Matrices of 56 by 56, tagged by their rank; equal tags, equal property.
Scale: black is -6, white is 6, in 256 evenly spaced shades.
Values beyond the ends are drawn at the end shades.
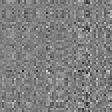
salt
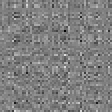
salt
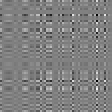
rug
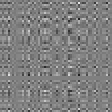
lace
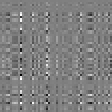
lace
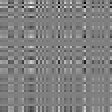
rug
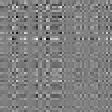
lace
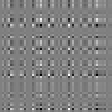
rug
